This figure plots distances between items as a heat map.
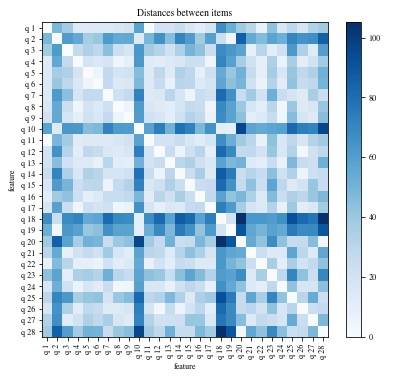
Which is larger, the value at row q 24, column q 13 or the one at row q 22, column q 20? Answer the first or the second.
the second
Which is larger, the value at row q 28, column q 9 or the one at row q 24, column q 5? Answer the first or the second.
the first
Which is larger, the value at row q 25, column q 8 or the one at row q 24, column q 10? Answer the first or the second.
the second
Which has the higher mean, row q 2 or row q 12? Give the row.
q 2
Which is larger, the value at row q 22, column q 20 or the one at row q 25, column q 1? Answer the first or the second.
the first
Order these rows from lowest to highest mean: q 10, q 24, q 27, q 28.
q 24, q 27, q 28, q 10
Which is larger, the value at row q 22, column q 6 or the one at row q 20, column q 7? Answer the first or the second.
the second
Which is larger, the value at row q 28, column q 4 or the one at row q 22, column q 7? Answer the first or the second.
the first
